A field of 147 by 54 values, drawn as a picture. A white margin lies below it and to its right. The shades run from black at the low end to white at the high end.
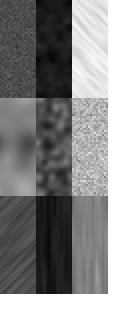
The table splits into 3 rows of 3 panels. Panel 1,1: low, fine-grained, faint in contrast. Panel 1,2: very low, blotchy, faint in contrast. Panel 1,3: very high, slanting down to the right, faint in contrast. Panel 2,1: middling, smooth. Panel 2,2: low, blotchy. Panel 2,3: high, fine-grained. Panel 3,1: low, slanting up to the right, faint in contrast. Panel 3,2: very low, streaked downward, faint in contrast. Panel 3,3: middling, streaked downward, faint in contrast.
